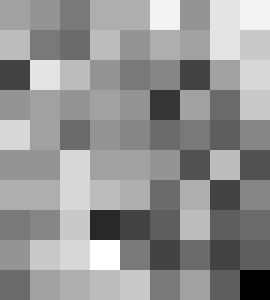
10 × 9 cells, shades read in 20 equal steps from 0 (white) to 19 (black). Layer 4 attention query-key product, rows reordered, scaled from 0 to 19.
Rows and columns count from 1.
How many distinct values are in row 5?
7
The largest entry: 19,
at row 10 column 9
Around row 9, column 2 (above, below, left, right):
9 7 8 3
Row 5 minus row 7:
-3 1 8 3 3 0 4 -2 0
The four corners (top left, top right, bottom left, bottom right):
7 1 11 19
